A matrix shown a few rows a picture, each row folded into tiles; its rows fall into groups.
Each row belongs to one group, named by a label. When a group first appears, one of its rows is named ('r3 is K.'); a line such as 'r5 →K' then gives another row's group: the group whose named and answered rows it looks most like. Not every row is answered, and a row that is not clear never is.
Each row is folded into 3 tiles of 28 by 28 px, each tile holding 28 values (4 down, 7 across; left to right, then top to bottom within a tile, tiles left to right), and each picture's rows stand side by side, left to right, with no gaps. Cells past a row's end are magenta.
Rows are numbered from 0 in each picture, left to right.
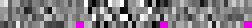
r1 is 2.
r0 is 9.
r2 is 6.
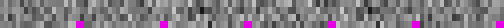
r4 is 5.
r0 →9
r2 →5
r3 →2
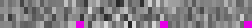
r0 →9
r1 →6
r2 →5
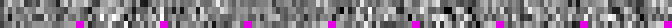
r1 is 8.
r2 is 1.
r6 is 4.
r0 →6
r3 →9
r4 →1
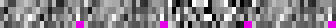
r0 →8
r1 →8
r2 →2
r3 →8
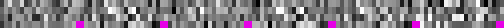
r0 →6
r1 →4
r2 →1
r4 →4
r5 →2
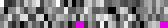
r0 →2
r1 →9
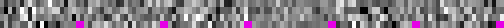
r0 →1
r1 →6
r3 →1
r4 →9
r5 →4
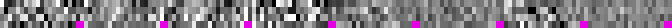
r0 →2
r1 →8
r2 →8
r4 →4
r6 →9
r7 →1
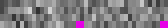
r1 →2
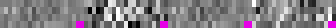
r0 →5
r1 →1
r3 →8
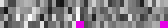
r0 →8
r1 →6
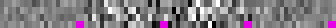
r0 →6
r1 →4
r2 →1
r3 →5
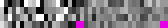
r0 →2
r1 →6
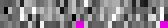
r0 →1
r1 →8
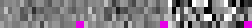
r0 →5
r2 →2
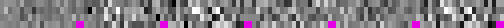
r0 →5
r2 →4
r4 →5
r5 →4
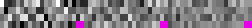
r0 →2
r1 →6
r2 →6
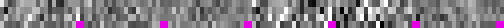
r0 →8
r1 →9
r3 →8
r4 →1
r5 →4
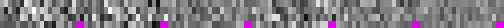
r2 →9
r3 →9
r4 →2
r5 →5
